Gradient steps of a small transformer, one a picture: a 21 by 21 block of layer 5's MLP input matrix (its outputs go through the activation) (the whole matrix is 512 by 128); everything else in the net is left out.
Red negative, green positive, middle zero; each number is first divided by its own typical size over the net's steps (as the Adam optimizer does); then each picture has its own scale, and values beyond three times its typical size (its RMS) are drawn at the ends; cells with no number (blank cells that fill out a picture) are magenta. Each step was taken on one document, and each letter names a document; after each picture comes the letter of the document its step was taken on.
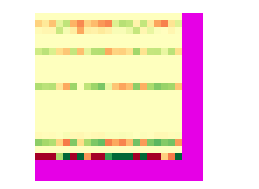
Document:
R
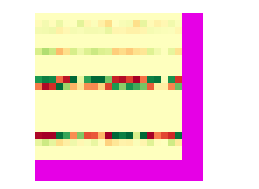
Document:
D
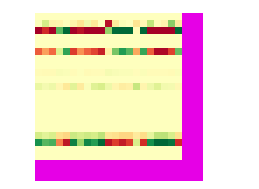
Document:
R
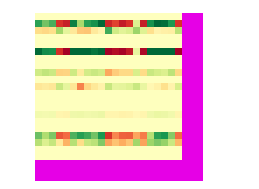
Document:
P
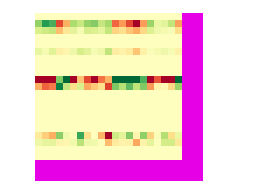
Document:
D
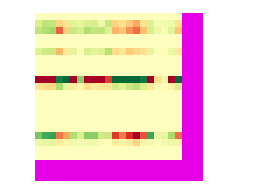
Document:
D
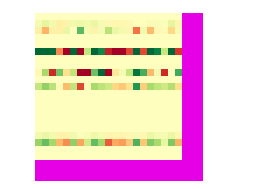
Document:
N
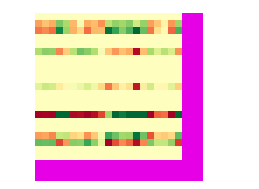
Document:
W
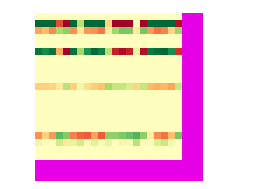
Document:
P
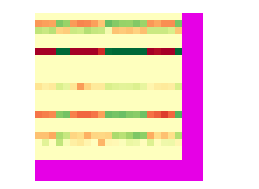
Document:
W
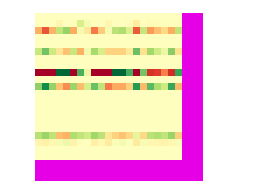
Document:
N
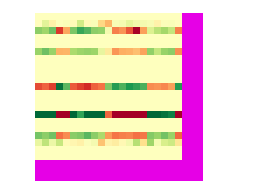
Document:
W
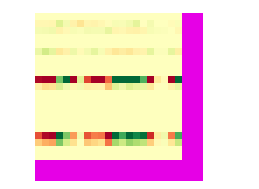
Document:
D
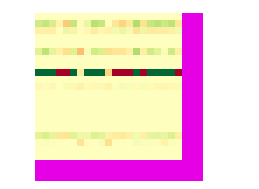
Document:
N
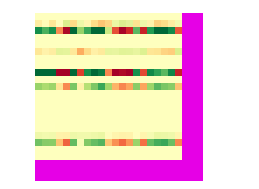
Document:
R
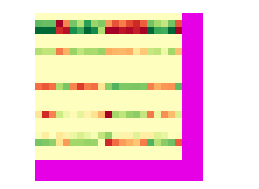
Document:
W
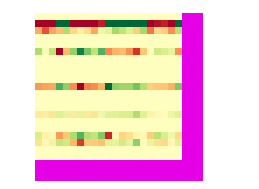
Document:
W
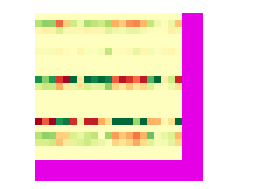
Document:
D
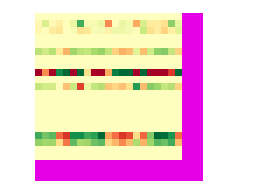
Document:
R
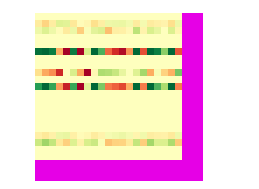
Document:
N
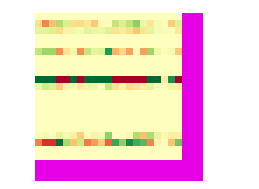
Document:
D
